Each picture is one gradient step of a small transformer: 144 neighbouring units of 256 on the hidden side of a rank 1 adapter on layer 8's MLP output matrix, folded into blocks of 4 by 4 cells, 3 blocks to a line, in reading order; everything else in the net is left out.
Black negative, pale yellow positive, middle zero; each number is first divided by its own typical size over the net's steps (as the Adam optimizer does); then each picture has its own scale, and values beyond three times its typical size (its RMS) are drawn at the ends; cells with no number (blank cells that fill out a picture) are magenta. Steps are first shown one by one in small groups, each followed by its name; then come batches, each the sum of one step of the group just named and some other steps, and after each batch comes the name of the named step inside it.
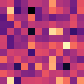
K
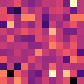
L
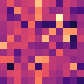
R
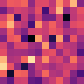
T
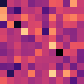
L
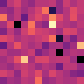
R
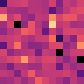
R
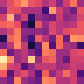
T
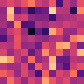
K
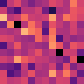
L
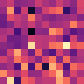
K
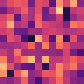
T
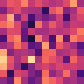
T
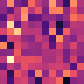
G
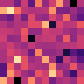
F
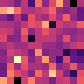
F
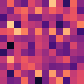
G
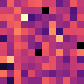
G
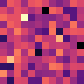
G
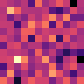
F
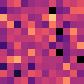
G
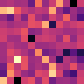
F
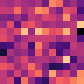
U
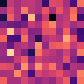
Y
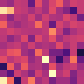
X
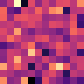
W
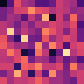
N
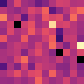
N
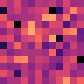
U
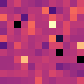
Y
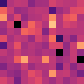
X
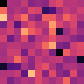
N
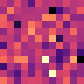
X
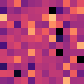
W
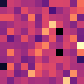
Y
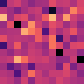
W
